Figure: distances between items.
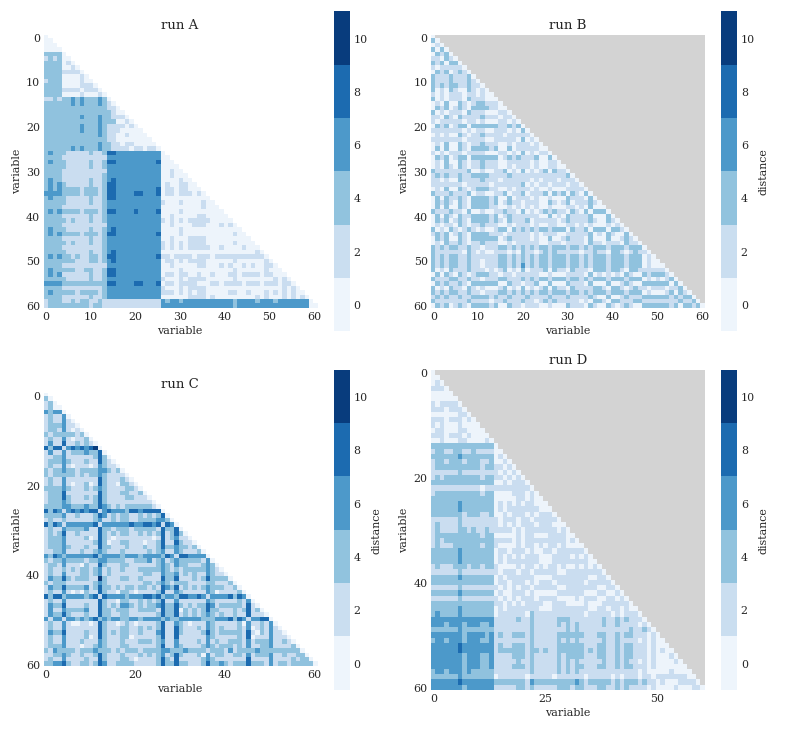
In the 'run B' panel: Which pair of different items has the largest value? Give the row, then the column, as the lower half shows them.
51, 20
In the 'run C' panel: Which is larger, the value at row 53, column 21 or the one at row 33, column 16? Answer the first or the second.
the first
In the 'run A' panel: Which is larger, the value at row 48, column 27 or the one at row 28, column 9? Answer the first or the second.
the second
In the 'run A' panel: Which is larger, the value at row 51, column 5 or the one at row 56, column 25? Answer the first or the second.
the second
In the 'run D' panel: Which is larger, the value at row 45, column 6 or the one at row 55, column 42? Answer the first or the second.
the first
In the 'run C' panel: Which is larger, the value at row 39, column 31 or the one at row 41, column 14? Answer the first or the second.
the first
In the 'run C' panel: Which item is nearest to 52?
46
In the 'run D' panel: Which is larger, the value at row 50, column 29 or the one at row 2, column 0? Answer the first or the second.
the first
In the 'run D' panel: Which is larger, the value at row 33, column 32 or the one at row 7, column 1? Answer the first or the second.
the second
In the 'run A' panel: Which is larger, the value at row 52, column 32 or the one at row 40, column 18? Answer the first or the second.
the second
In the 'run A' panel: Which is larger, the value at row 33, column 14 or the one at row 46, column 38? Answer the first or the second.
the first
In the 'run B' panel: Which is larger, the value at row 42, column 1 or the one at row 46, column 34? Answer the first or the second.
the first
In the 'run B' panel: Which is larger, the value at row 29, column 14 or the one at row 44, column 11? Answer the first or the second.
the second
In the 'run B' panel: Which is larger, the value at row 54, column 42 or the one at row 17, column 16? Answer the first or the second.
the first
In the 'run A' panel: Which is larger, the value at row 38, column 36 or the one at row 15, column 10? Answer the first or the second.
the second
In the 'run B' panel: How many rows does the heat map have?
61
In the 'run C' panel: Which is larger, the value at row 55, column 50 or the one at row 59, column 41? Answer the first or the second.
the first
